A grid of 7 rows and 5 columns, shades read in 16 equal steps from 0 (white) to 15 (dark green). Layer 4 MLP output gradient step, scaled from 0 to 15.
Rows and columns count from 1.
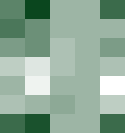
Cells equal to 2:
1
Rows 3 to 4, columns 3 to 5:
5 6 8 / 5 6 5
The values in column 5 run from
0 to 12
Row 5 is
6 1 6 6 0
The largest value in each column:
12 15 7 6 12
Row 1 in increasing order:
6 6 10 12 15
